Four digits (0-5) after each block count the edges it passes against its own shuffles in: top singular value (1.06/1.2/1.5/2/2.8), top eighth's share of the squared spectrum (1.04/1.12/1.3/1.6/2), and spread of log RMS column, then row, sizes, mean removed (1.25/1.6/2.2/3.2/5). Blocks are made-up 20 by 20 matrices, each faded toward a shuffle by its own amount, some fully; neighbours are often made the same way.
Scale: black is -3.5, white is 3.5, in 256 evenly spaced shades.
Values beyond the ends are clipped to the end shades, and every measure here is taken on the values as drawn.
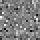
0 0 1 0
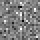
1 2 0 0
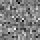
0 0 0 0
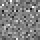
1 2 0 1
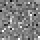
0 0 0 0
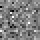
2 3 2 0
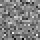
0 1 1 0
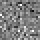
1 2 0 1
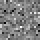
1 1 0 0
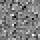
0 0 1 0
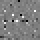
2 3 0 0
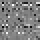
3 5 1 2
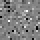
0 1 0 0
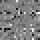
2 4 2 2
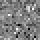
1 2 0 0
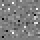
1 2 0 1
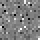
1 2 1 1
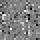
2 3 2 0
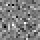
2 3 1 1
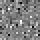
1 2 0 0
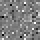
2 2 0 0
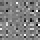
3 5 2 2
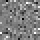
2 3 1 0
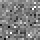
1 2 0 0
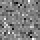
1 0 0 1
